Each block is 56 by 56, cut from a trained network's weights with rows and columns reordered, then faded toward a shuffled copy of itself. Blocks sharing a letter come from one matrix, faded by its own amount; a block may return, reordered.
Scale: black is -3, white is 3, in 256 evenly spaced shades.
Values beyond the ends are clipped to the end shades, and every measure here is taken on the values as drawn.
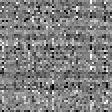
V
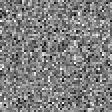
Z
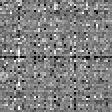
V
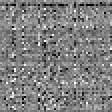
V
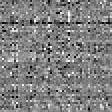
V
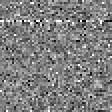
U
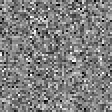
Z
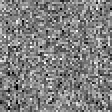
U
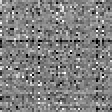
V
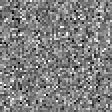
Z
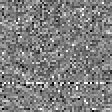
U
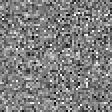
Z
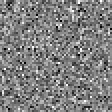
Z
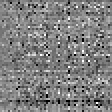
V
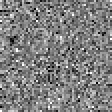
U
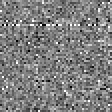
U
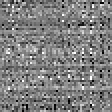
V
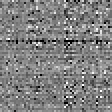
V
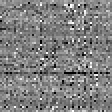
V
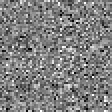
U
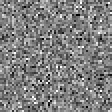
Z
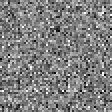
U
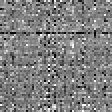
V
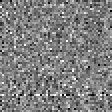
U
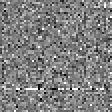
U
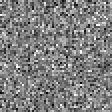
Z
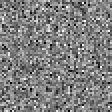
Z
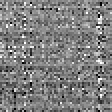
V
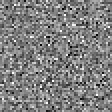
U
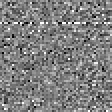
U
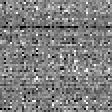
V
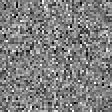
Z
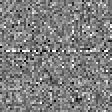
U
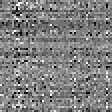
V
